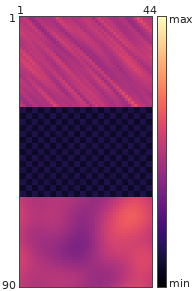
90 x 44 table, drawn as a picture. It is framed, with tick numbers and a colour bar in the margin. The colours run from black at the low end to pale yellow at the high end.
The table splits into 3 rows of 1 panel. Panel 1,1: middling, slanting down to the right, faint in contrast. Panel 2,1: very low, checkered, faint in contrast. Panel 3,1: middling, smooth.
